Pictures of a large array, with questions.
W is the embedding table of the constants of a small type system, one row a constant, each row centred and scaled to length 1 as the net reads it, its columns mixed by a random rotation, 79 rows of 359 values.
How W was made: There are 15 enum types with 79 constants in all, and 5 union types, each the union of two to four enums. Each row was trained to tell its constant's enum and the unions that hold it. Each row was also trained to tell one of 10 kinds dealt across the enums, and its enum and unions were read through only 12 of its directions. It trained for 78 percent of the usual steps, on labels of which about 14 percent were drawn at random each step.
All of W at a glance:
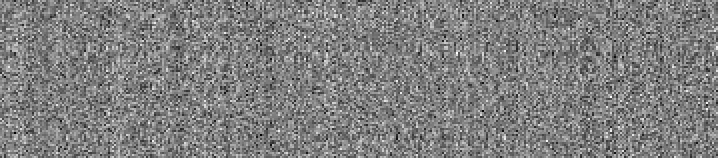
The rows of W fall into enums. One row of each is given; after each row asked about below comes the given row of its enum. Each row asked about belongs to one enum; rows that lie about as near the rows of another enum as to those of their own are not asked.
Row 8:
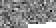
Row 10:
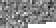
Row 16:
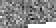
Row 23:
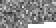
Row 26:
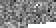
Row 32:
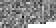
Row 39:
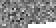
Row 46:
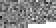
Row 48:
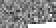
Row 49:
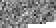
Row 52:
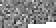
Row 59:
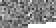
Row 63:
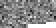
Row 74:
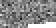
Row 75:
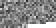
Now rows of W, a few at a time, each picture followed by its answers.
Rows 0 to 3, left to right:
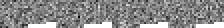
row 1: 32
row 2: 26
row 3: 16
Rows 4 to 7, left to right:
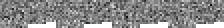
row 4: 32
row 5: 10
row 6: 48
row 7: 8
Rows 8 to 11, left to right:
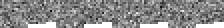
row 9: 59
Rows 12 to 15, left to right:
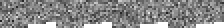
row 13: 23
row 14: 75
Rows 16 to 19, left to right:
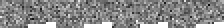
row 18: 52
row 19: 32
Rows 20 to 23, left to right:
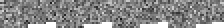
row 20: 48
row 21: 63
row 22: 8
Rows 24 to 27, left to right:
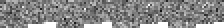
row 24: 23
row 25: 8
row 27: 26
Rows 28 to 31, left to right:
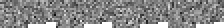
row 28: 48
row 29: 52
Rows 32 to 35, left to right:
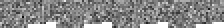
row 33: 23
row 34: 52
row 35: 23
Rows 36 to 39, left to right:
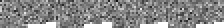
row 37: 46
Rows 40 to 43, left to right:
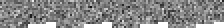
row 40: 59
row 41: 75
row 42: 10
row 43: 75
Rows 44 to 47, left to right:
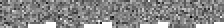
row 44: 23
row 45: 32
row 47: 8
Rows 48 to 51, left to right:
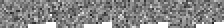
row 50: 48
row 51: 32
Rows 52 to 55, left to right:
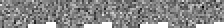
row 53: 26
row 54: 59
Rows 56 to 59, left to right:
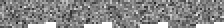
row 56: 59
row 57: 32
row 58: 63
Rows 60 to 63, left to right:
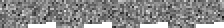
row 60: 52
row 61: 52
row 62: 75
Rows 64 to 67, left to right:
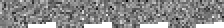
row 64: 48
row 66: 26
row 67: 8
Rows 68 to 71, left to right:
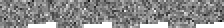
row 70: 75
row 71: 10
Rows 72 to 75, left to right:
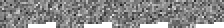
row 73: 52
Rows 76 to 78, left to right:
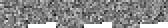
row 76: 48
